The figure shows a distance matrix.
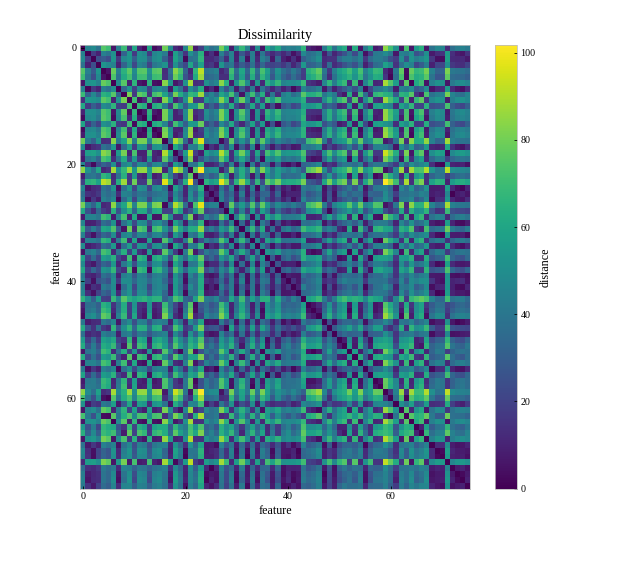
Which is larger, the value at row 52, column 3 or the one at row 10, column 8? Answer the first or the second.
the first
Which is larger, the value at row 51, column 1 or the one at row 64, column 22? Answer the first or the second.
the first
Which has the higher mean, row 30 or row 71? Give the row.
71
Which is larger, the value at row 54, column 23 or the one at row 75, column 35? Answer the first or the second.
the second
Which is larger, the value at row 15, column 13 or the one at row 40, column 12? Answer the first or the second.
the first
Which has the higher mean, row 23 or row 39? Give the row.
23
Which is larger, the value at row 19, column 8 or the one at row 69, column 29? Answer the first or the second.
the first
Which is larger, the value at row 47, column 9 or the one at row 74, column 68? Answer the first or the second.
the first
